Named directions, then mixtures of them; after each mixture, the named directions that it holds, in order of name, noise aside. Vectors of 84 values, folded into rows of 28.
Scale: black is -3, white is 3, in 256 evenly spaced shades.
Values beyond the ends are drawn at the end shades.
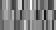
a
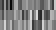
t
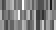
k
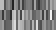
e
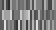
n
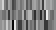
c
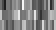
k, t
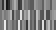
a, n, t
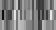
e, k, t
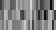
a, k, t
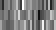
k, t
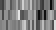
a, k, t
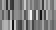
c, t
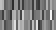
e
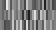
c, n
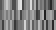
a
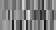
c, k, n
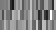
a, e, t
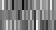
c, e, k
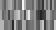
c, k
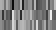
a, e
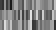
e, k, t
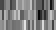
a, k, t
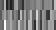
k, n, t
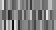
c, n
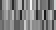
a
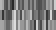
e, t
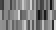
a, k, t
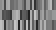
n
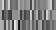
c, n
